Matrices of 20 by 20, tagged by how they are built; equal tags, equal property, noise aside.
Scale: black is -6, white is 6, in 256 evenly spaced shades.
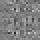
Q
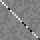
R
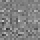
Q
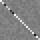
R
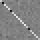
R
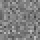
Q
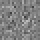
Q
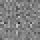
Q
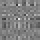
Q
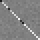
R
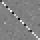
R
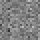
Q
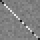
R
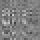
Q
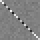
R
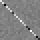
R
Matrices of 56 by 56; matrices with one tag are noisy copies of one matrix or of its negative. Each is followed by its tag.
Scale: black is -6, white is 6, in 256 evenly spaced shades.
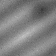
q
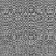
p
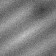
q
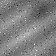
q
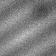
q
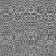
p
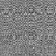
p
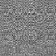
p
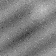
q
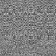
p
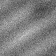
q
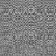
p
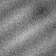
q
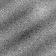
q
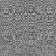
p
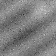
q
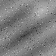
q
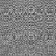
p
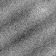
q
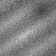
q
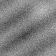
q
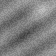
q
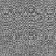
p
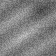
q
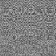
p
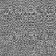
p
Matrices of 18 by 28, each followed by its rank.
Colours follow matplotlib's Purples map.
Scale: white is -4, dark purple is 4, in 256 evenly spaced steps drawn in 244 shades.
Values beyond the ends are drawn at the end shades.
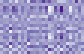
three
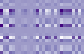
one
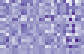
three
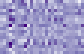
three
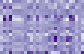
three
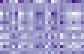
two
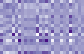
two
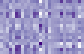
three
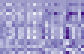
three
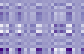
one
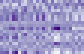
three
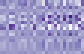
two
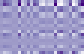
one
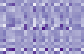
two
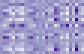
two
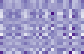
two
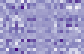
three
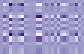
one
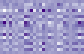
two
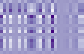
one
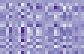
two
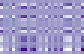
one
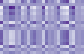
one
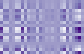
one
